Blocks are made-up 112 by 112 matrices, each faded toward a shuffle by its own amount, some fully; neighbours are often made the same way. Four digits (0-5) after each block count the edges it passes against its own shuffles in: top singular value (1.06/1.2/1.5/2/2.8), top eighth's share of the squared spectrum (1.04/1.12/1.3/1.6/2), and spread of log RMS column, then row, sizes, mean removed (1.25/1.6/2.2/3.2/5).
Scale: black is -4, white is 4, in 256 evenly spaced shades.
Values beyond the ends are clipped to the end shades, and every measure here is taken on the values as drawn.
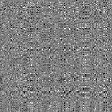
5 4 3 3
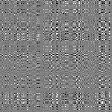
5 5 4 4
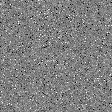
2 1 0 0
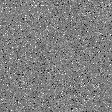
2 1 0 0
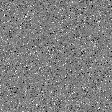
2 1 0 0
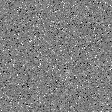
2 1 0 0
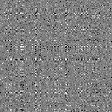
5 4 3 3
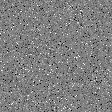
0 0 0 0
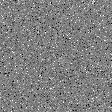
0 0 0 0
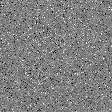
0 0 0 0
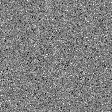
2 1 0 0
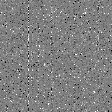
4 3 2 0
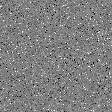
0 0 0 0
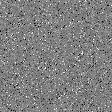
0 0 0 0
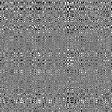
5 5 4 4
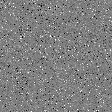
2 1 0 0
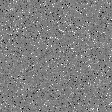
0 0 0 0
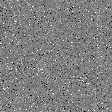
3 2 0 0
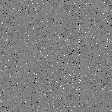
2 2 1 0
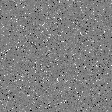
1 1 0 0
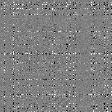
3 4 4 4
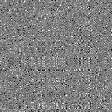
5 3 2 2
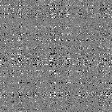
2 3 3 4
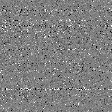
2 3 2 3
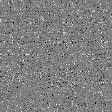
2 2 1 2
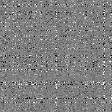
2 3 3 4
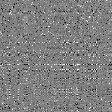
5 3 2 2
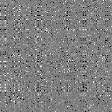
5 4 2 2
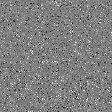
3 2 0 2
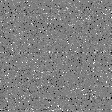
3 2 0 1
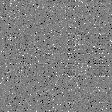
4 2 1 1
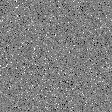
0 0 0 0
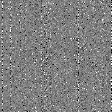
2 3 3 0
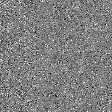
1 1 2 0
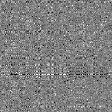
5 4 2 3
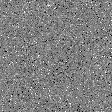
1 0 0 0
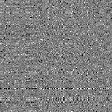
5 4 2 3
